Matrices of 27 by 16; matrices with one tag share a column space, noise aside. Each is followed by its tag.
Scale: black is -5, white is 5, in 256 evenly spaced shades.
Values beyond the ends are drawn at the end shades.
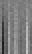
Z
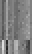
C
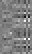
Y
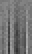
Z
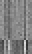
C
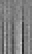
Z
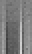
Z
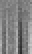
Z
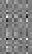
Y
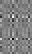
Y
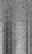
Z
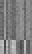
C
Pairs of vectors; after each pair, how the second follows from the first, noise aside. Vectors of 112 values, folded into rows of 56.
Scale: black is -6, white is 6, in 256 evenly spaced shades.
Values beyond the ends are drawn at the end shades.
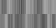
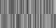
shuffled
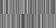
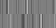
partly zeroed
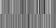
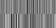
reversed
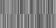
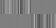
partly zeroed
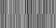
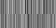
copied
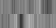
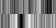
scaled up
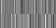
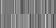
copied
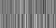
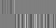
partly zeroed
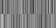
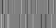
partly zeroed
